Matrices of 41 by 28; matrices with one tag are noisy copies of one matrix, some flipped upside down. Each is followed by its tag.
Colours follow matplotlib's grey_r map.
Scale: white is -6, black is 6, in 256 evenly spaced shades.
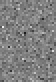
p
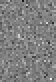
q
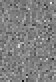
q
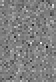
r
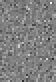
q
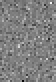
q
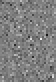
r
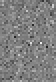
r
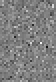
r
